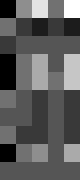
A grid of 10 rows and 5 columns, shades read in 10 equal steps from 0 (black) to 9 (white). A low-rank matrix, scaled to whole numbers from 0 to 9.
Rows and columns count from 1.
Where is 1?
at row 2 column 3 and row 2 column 5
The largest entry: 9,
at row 1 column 5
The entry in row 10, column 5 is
3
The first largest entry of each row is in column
5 1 2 5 5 1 1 1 5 1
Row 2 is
4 2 1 2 1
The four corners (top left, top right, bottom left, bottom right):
0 9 3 3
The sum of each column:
20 33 38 31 42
